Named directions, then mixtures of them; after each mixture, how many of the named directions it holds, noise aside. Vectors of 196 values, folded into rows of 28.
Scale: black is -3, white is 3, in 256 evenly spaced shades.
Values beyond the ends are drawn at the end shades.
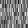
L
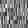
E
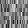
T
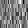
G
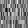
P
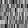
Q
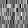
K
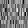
two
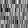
three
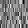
two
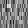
three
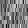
two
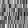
two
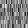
one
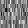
one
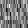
three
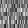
three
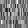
one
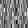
two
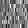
three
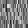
three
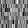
two
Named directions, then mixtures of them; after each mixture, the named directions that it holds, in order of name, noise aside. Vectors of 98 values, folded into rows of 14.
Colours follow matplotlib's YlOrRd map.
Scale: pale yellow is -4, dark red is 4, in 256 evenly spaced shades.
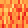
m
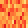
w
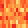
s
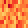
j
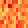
j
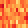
s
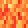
j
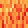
m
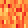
j, m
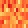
j, s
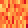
w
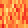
m, s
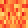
j, w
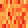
m, w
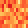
j, s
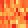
s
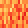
m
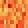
j, m
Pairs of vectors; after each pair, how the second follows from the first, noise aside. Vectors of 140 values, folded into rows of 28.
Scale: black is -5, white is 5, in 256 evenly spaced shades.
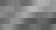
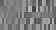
sign-scrambled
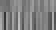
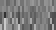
sign-scrambled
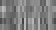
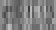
wrapped around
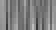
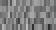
shuffled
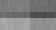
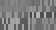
sign-scrambled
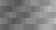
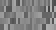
sign-scrambled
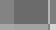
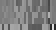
sign-scrambled
